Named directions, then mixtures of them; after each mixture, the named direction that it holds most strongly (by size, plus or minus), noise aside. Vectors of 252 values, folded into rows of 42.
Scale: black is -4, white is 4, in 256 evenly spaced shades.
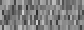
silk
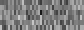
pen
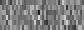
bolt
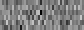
pen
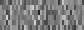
bolt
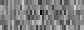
pen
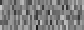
silk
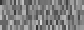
pen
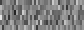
silk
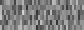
silk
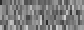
pen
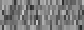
silk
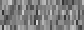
silk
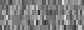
bolt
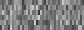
bolt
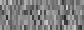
bolt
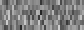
silk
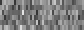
silk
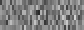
bolt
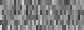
pen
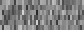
silk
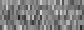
pen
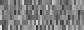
pen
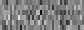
pen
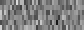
silk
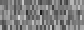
pen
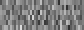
bolt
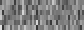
silk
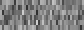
silk
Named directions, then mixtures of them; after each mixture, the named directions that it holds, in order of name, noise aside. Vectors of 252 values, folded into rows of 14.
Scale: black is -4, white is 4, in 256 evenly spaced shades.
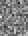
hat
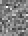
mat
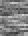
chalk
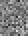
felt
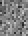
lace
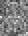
chalk, hat, lace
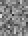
hat, lace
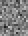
felt, hat, mat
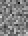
hat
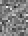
mat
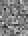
felt, hat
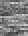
chalk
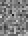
hat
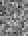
chalk, lace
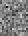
mat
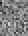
felt, lace, mat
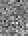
felt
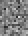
felt, hat, lace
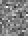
mat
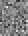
felt, mat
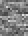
chalk, mat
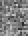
chalk, lace, mat
